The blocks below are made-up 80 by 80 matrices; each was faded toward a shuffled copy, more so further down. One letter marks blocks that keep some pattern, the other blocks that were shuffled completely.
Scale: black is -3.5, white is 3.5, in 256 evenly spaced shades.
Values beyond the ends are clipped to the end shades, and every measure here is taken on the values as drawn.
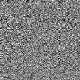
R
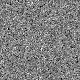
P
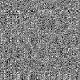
R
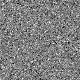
P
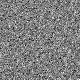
P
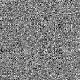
R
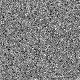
P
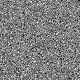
P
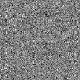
R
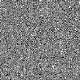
R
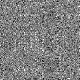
R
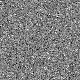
P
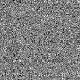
R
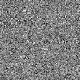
R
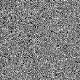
R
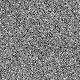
P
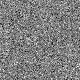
P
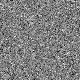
P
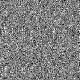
R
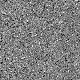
P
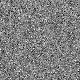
P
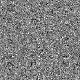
R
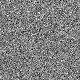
P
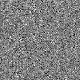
R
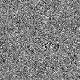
R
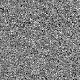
R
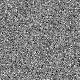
P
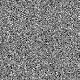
R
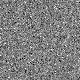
P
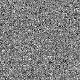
R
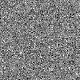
R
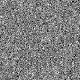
R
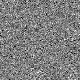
R
